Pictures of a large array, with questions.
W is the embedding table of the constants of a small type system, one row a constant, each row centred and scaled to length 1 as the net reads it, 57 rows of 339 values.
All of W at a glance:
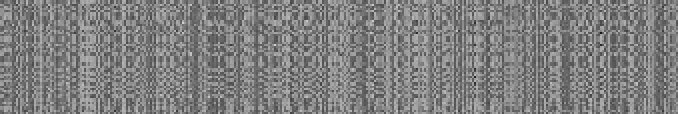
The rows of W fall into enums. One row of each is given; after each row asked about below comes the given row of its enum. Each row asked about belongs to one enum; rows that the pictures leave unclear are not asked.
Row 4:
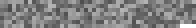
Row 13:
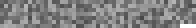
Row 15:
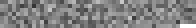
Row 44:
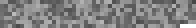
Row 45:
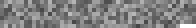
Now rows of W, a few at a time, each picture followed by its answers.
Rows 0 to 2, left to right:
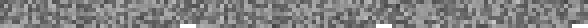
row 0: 13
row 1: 13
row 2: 44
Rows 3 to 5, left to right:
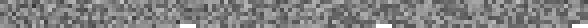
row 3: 15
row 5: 44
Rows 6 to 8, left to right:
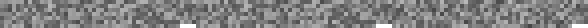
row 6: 4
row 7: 4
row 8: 45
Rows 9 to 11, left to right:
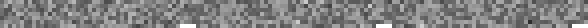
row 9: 45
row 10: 44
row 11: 44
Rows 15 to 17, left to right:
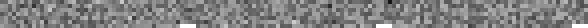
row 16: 44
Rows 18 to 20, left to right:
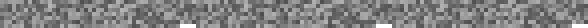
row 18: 4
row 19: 4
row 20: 4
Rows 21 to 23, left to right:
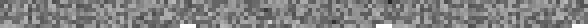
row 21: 13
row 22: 44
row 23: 13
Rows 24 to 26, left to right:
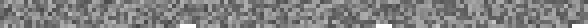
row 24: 45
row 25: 4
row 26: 44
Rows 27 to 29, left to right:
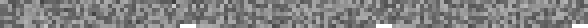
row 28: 13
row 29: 13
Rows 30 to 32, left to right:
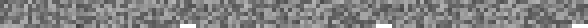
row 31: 4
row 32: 4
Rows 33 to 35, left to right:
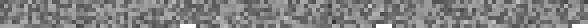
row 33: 13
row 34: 44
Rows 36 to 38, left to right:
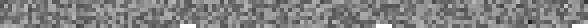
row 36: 13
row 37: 4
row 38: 44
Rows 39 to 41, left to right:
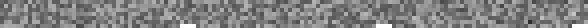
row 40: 4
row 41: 44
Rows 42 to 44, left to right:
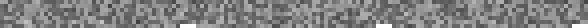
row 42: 44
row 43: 13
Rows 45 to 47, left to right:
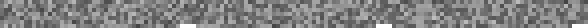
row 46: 13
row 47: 44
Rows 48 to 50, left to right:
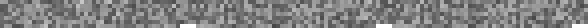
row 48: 44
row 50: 13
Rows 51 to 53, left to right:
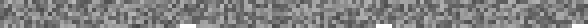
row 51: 45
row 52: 13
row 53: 4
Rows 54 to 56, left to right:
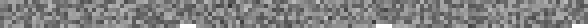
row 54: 4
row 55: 15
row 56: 13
